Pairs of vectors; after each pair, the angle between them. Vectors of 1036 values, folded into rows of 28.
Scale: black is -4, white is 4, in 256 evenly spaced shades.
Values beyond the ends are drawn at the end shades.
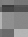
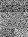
partly aligned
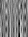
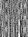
nearly opposite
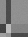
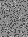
orthogonal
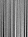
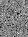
orthogonal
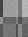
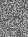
orthogonal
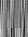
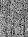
partly aligned
